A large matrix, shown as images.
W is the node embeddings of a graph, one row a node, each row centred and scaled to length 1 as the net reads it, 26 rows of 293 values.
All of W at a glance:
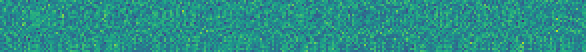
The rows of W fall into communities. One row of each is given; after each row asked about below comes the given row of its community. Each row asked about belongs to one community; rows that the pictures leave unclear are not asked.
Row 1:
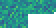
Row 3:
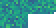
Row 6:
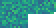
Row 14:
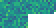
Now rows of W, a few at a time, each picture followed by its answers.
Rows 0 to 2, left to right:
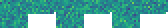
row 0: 14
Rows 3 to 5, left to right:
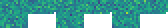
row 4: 3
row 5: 6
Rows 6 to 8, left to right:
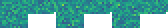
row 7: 3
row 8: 14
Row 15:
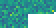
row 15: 1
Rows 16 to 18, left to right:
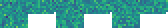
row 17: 3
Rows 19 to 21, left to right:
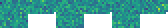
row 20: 6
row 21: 3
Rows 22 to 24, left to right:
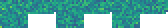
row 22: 6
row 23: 6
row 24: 3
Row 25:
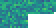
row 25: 6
